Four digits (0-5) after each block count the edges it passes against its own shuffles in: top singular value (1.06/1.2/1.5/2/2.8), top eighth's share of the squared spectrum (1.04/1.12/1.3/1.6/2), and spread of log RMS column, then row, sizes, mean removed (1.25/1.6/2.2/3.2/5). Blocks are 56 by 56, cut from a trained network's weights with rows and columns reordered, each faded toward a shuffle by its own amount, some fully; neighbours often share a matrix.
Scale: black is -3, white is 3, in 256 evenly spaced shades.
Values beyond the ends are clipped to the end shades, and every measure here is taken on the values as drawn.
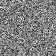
1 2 0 0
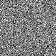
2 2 0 1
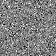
0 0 0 0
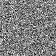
1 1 0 0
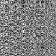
4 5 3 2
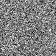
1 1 0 0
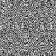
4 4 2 1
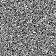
0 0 0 0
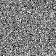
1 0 0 0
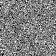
0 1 0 0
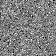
0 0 0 0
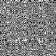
3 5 2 3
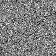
0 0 0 0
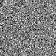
2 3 1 1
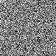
2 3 1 0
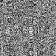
3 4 1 1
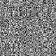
3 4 2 1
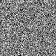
2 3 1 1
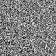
2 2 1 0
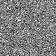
1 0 0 0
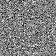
0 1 0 0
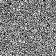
1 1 0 0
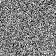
0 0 0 0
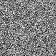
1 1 0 0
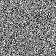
1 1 0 0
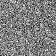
0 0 0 0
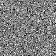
2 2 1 0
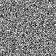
2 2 0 0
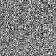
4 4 2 0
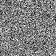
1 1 0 0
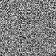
3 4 2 1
